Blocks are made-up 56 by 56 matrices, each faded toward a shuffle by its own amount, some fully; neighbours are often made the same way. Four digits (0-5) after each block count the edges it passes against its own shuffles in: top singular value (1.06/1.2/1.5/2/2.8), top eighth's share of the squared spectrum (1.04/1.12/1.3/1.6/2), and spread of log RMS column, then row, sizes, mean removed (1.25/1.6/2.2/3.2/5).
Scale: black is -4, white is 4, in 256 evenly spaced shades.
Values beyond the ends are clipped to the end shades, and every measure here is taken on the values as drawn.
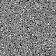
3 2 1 0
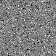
1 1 0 0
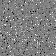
1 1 0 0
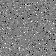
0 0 0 0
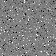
0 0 0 0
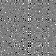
4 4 2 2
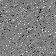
0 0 0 0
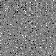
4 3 1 1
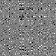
4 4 2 2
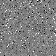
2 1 0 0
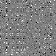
4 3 2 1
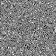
2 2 0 0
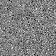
2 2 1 0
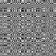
5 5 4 4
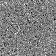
0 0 0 0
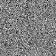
2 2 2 0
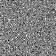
0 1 0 0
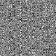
3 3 3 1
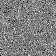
1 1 0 0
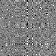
4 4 2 2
